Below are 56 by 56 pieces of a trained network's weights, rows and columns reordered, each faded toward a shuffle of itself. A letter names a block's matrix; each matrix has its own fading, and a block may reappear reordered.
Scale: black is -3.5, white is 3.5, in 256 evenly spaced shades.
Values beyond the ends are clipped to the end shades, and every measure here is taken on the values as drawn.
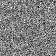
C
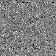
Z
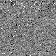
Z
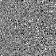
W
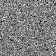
Z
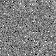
Z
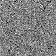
C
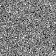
C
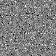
Z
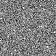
C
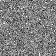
C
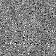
Z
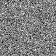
C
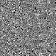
W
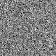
C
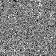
Z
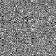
W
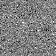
Z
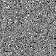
Z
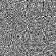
W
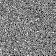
C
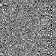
W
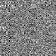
W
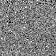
Z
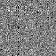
W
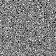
Z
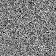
C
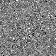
Z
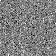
Z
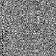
W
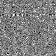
Z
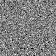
C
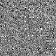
W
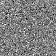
Z
